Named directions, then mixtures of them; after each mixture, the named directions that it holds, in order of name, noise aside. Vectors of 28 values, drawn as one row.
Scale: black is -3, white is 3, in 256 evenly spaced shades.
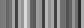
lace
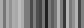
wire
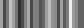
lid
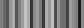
lace, lid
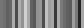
lace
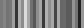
lace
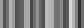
lace, lid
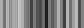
wire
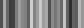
lid, wire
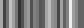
lid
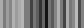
wire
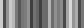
lid, wire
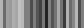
wire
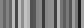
lace, wire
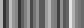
lid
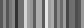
lace, wire
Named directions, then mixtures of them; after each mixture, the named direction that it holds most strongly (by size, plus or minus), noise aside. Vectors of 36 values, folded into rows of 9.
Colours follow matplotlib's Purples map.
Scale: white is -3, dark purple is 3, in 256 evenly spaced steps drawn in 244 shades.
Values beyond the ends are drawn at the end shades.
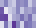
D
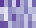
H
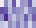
H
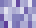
H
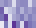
D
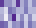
H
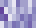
D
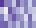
H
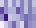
H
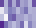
H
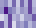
D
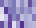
D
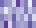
H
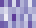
H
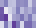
D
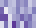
D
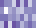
D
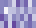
D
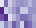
D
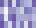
H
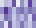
H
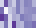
D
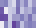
D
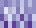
D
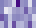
D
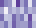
H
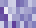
D
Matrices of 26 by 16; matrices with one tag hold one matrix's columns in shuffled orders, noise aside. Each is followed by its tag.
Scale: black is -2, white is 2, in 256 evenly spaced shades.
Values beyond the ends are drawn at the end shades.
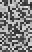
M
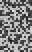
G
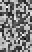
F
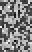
F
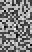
M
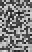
G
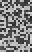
G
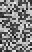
M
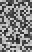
G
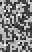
F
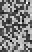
F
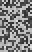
G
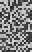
M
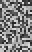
G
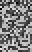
G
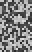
F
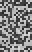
G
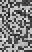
G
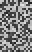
M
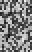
F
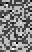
G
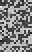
G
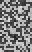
G
